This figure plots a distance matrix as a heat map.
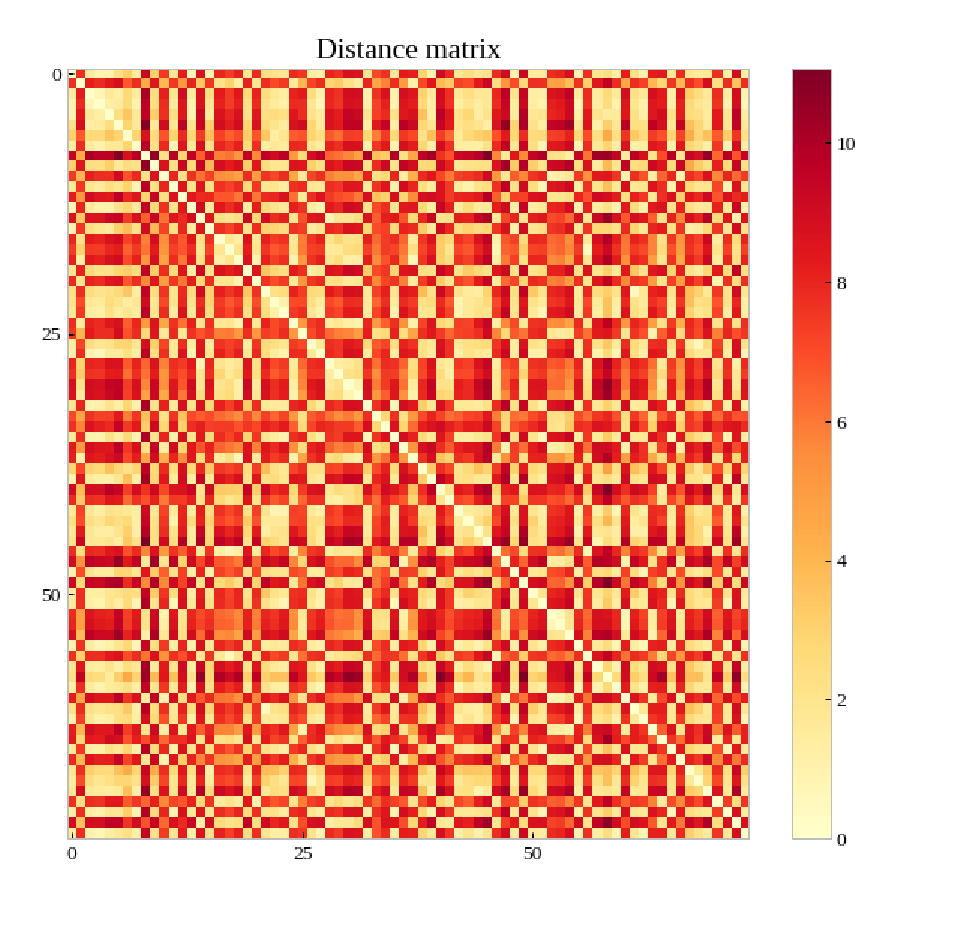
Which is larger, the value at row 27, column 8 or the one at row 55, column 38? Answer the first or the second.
the first
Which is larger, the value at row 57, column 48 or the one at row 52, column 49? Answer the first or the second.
the second
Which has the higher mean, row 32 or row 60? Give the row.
60
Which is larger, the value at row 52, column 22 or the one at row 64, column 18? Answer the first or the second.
the first
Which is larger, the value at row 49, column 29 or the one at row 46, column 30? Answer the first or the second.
the first
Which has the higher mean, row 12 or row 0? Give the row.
12
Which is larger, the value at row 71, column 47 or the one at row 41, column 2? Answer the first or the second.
the first
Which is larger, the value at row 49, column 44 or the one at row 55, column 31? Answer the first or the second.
the first
